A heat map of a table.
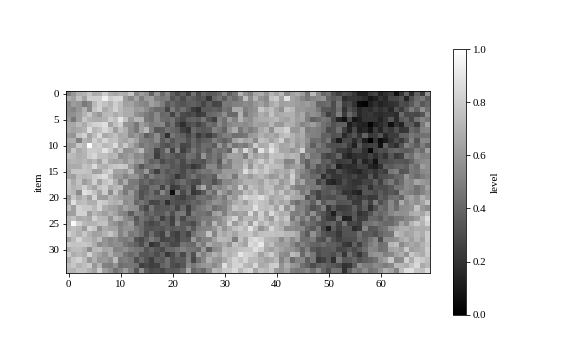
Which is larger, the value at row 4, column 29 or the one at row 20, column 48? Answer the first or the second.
the first
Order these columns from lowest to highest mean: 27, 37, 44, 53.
53, 27, 44, 37
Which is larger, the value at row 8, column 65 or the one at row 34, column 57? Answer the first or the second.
the second
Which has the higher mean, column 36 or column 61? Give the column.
36
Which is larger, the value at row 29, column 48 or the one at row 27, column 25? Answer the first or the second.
the second
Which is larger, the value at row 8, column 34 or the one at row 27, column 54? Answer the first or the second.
the first
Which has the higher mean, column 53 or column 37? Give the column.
37
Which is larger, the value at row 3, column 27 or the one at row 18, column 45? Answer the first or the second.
the second
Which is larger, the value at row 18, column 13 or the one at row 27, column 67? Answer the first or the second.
the second
